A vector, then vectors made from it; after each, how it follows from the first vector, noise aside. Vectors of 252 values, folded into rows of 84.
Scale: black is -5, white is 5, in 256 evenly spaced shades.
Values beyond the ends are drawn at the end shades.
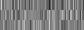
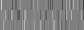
partly zeroed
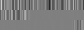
partly zeroed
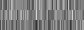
wrapped around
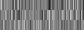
copied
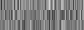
negated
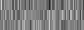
copied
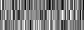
scaled up
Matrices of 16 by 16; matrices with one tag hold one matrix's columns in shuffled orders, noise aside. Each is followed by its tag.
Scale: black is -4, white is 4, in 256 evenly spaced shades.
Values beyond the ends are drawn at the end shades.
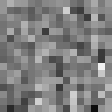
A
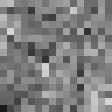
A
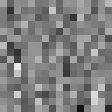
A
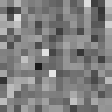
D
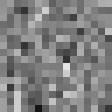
A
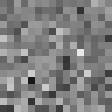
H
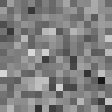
H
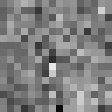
A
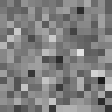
H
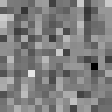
D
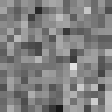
A
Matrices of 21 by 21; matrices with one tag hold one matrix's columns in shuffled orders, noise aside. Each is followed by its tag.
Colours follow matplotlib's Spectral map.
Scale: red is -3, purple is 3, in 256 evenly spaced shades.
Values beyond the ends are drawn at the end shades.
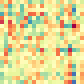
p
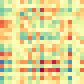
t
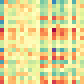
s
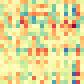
p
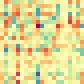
p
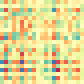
t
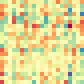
p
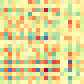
t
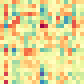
p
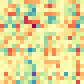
p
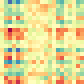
s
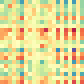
s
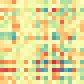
t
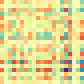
t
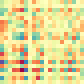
t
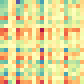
s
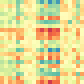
s
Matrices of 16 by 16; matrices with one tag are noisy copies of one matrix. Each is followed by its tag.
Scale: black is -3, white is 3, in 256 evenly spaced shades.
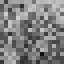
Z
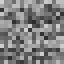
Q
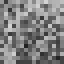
Z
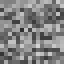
Q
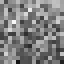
Z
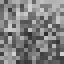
Z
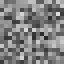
Q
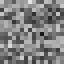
Q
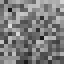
Z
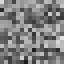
Q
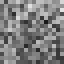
Z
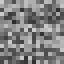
Q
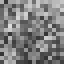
Z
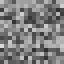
Q
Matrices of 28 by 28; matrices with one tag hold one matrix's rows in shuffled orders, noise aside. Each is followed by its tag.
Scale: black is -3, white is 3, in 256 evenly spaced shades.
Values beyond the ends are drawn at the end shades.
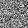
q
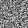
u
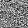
q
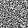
u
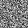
u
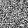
q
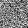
q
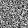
u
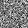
u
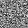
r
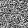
q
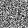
u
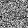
r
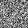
u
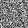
u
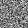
u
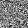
q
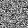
r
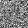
q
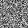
u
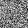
q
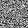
r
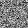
r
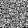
r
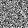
u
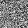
q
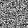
r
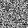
r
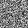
u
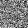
q
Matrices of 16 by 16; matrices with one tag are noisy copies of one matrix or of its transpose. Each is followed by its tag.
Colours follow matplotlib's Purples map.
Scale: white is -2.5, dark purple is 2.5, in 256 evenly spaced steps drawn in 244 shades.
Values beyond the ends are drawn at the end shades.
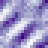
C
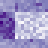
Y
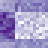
Y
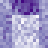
Y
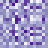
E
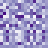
E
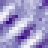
C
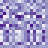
E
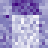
Y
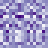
E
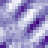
C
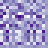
E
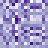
E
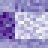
Y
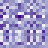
E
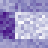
Y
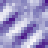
C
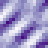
C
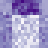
Y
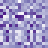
E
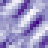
C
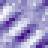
C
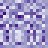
E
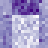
Y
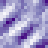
C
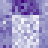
Y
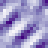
C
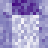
Y
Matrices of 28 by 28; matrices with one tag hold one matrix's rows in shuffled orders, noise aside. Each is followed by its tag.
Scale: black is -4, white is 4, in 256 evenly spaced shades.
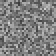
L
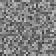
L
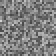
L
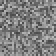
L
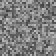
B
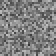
L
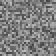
B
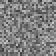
L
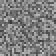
L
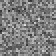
B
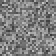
B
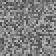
L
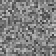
B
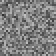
B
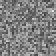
B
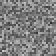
B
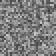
L
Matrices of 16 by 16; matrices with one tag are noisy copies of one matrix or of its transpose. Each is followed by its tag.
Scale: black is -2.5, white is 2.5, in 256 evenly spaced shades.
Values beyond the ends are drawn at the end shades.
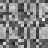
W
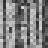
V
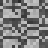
W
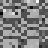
W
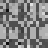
W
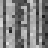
V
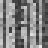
V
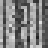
V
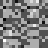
W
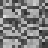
W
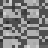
W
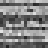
V
